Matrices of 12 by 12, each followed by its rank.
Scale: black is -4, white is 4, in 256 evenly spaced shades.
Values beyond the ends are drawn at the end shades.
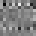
two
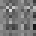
two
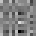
two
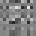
two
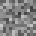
full rank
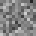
full rank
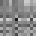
two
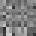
two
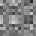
two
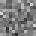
full rank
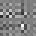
two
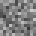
full rank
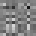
two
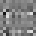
two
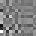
two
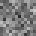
full rank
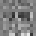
two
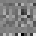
two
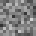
full rank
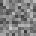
full rank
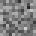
full rank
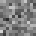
full rank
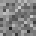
full rank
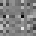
two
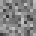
full rank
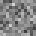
full rank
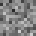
full rank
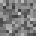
full rank
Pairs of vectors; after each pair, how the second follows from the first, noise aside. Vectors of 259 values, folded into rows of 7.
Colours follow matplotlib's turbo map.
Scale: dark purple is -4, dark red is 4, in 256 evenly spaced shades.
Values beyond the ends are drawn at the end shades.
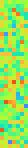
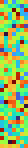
scaled up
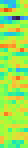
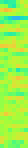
shrunk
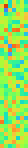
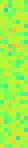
shrunk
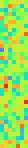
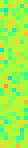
shrunk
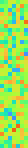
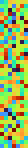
scaled up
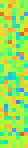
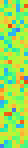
shuffled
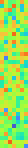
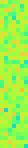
shrunk
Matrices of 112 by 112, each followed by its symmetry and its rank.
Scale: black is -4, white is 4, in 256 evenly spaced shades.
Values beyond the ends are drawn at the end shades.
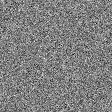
neither, full rank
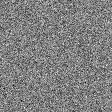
neither, full rank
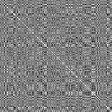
symmetric, rank five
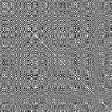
symmetric, rank five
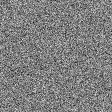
neither, full rank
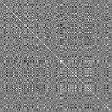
symmetric, rank five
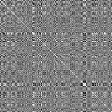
symmetric, rank five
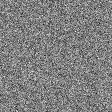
neither, full rank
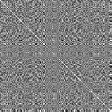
symmetric, rank five
